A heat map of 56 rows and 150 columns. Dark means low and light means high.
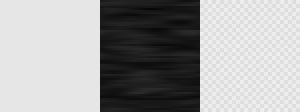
The table splits into one row of 3 panels. Panel 1,1: very high, flat. Panel 1,2: very low, streaked across, faint in contrast. Panel 1,3: very high, checkered, faint in contrast.
